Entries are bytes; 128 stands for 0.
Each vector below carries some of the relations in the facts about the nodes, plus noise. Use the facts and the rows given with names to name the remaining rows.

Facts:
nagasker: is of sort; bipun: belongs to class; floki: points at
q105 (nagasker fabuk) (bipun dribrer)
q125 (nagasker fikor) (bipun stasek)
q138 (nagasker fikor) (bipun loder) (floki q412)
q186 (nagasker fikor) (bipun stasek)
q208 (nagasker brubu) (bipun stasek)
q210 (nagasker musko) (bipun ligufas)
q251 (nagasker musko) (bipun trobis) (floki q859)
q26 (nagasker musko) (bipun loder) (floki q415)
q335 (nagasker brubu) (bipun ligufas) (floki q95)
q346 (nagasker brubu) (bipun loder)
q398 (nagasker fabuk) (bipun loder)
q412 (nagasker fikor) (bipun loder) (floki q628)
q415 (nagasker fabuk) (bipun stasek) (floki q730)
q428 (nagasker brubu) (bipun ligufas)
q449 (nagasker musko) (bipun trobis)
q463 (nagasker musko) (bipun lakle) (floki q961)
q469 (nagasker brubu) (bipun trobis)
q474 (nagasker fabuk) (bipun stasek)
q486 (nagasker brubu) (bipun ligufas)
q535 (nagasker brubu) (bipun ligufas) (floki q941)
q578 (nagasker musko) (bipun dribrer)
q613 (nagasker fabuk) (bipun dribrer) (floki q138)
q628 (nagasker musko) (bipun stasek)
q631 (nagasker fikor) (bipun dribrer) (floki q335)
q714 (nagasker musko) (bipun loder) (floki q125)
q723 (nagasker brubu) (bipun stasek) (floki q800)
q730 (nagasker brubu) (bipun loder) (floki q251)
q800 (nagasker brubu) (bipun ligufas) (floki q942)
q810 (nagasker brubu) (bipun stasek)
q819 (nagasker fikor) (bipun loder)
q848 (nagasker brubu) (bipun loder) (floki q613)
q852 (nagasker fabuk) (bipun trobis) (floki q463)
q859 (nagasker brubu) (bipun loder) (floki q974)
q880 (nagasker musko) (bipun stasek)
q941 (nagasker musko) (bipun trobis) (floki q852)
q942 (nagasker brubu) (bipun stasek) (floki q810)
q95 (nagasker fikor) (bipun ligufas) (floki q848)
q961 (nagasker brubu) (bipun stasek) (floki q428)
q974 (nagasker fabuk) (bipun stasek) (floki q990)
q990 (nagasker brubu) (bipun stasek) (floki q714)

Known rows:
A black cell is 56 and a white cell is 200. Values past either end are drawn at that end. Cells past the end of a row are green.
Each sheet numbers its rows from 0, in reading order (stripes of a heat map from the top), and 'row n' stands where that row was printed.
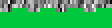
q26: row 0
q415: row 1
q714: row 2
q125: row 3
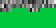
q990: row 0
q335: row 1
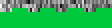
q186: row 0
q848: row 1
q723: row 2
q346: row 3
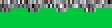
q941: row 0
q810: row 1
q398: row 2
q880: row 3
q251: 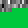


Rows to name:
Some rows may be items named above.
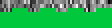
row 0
q469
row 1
q210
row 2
q398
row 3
q628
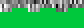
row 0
q819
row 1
q95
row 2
q852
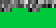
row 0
q486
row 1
q428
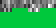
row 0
q469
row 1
q613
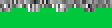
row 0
q398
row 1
q95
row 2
q819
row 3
q208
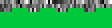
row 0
q800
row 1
q463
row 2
q335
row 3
q800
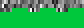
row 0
q961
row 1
q578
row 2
q730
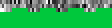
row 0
q631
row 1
q463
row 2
q535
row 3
q105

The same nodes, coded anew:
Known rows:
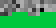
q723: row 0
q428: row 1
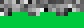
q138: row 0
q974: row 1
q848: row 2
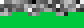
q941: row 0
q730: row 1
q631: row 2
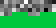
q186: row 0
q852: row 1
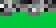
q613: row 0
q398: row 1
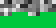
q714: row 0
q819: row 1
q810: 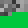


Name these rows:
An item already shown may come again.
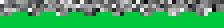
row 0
q880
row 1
q990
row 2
q95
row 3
q848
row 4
q631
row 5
q730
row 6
q26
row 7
q415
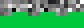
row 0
q335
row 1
q105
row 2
q125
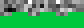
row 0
q469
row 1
q578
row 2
q880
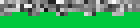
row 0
q463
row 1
q105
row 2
q628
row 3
q819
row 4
q210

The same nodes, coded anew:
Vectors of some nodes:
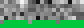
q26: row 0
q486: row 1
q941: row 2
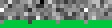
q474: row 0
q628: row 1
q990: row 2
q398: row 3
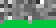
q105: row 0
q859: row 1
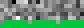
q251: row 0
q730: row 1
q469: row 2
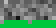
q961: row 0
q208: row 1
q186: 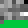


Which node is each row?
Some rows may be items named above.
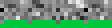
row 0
q463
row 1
q210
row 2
q714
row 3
q463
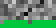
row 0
q848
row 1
q578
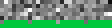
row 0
q95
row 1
q613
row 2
q415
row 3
q186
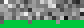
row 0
q819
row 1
q714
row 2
q335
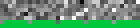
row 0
q848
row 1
q990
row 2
q631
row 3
q398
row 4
q852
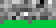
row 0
q125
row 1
q880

